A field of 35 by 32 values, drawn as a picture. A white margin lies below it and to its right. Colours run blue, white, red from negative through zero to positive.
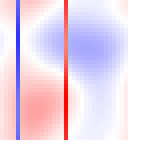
Columns 5 and 17 stand out from the rest. On average the colour sits 50% of the way up the scale. A few values lie far out on both sides of the bulk. The bottom right is the smoothest part.
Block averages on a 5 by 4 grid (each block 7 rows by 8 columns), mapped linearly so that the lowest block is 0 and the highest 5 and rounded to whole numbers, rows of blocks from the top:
2 2 2 2 / 1 0 0 0 / 2 2 1 1 / 3 5 3 2 / 3 4 3 2
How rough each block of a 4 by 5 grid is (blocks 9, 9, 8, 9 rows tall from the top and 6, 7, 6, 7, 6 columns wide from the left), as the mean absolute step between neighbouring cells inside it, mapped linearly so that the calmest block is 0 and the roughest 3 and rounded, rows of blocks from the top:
30300 | 30300 | 30300 | 30300
